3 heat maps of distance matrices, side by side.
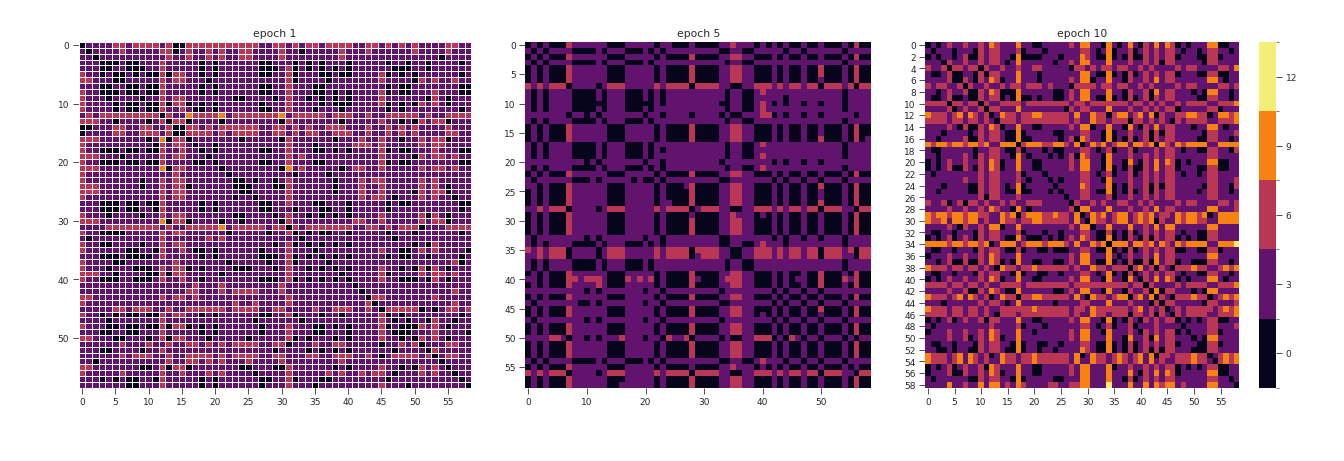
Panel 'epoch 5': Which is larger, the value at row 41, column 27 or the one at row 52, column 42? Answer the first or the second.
the second
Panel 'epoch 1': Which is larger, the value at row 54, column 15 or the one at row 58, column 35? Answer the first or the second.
the first
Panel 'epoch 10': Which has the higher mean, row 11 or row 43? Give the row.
43
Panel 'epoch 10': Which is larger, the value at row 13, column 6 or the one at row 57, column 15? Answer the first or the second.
the first
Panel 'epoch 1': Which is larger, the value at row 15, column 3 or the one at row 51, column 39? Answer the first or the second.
the second
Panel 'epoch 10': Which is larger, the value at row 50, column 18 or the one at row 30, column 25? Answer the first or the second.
the second
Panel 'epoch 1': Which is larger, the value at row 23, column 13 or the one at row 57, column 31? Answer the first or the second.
the second
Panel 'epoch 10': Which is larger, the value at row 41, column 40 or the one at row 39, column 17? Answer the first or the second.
the second
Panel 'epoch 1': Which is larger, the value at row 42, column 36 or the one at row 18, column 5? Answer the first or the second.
the first
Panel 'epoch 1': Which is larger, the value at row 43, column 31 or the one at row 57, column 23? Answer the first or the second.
the first
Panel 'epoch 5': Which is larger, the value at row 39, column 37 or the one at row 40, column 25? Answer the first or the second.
the first
